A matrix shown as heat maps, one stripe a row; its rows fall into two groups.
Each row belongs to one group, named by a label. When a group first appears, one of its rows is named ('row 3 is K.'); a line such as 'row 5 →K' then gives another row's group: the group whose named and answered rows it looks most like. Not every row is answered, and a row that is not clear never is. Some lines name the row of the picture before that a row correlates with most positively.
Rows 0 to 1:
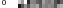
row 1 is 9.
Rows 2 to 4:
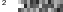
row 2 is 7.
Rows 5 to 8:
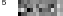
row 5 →9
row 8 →9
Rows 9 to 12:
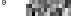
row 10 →9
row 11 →7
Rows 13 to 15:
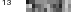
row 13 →9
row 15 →7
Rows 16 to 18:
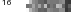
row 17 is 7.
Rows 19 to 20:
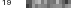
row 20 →9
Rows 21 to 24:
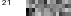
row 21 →7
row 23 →9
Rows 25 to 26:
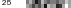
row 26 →7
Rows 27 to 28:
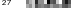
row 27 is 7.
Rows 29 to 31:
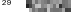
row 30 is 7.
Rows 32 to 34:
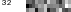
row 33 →9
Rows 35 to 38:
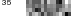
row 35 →7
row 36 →7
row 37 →7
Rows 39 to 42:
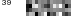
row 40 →9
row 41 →9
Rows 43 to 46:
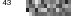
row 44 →7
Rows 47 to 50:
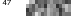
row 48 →7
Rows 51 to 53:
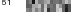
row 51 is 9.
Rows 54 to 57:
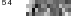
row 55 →7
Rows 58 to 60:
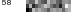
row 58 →7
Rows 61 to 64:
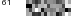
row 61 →7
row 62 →9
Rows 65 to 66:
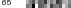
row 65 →7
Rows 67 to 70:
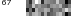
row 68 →9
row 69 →9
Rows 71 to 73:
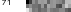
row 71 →9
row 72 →7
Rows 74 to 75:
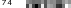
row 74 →7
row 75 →7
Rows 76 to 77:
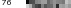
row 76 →9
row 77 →7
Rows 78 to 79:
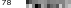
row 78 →9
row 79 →7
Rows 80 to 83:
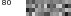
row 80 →9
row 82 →9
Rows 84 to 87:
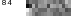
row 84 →9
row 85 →9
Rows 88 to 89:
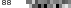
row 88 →9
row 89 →7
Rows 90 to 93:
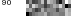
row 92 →7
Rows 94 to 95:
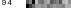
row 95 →9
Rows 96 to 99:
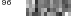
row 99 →7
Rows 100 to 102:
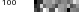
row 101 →9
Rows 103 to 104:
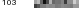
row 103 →7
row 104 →9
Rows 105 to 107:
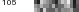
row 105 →9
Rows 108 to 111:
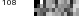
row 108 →9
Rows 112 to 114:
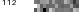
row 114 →7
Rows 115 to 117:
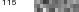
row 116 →9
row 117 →7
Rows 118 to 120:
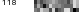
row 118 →9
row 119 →7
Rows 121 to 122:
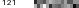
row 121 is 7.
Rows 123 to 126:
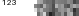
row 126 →7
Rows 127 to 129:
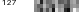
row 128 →7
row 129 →7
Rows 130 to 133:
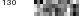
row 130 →9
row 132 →7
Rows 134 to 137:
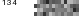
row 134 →7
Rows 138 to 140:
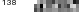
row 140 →9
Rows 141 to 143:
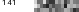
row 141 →7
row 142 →7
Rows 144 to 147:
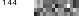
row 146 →7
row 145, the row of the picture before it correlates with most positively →143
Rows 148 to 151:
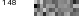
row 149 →9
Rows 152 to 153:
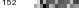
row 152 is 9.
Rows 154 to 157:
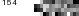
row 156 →9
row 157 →7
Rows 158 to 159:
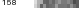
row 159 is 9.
